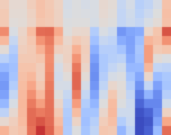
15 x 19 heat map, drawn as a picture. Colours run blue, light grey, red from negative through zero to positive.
Calmest part: top middle. Grain: streaks running down. Seam: horizontal, 20% of the way down, the top part calmer. Ninth with the highest average: bottom left. Histogram: bell-shaped. Ninth with the lowest average: bottom right.
